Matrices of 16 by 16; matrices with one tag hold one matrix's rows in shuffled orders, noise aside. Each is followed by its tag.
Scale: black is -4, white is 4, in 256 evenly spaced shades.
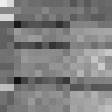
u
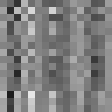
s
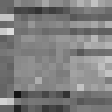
u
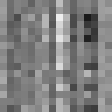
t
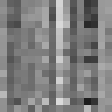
t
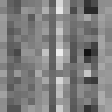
t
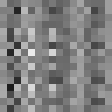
s
